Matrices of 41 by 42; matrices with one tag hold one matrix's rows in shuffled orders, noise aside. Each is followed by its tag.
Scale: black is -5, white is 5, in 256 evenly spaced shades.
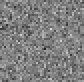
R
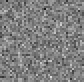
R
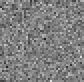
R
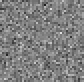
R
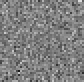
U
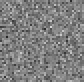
R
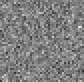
U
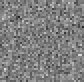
U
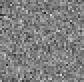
R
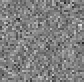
U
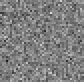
R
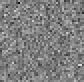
U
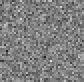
R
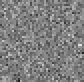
U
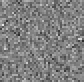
U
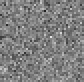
R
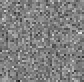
U
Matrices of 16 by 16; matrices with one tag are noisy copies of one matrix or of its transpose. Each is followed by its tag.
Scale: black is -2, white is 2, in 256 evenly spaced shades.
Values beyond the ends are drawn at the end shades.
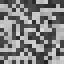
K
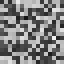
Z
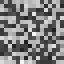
Z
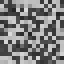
Z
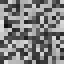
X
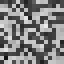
K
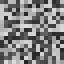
X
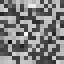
Z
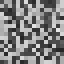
Z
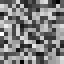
K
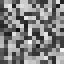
K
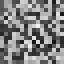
K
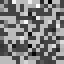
Z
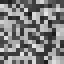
K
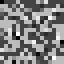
K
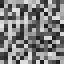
X
